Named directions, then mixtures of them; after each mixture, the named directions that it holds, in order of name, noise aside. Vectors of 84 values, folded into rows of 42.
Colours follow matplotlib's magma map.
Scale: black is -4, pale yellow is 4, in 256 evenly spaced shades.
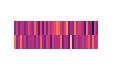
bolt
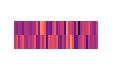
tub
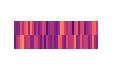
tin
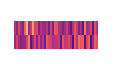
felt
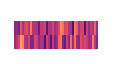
bolt, tin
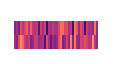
bolt, tin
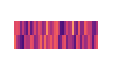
tin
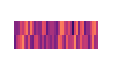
tin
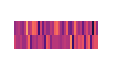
bolt, felt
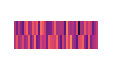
felt, tub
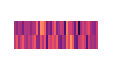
tub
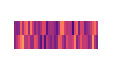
tin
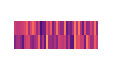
felt, tub
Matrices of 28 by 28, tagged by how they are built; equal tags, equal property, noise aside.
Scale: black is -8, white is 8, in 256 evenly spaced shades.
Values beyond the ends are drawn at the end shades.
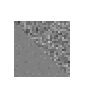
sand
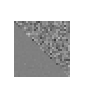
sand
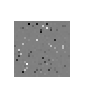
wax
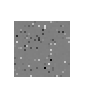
wax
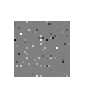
wax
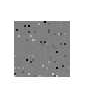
wax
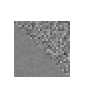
sand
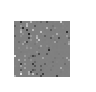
wax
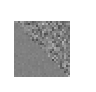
sand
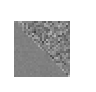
sand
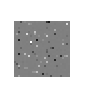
wax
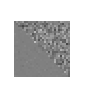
sand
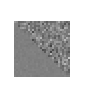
sand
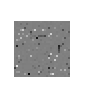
wax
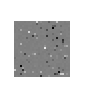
wax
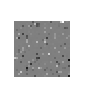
wax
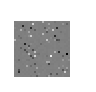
wax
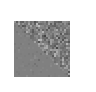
sand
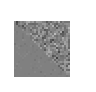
sand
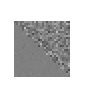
sand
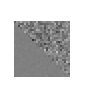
sand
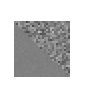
sand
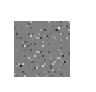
wax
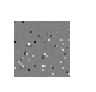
wax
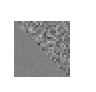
sand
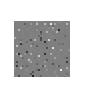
wax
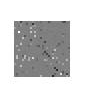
wax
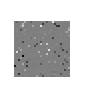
wax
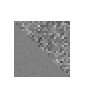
sand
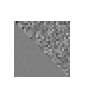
sand
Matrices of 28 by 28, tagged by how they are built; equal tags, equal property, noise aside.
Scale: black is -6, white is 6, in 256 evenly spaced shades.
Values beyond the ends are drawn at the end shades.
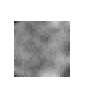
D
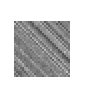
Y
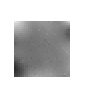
D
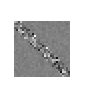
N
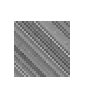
Y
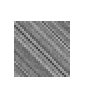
Y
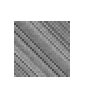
Y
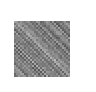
Y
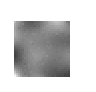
D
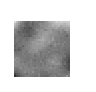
D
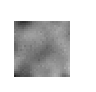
D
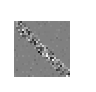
N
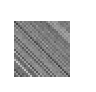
Y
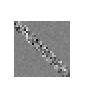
N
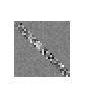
N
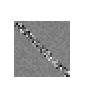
N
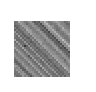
Y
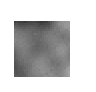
D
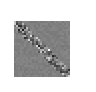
N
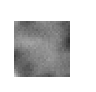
D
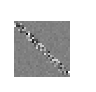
N
